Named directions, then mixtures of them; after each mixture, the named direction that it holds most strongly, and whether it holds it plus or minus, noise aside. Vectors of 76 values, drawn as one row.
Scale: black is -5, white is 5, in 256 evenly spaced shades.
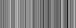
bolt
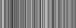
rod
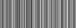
bolt, minus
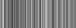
rod, plus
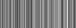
bolt, minus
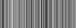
rod, minus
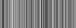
rod, minus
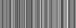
bolt, minus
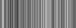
rod, plus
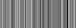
bolt, plus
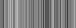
bolt, plus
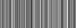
bolt, minus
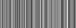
bolt, minus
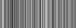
rod, plus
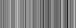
bolt, plus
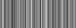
rod, plus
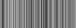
rod, minus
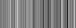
bolt, plus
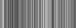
rod, plus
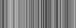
rod, minus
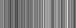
bolt, minus
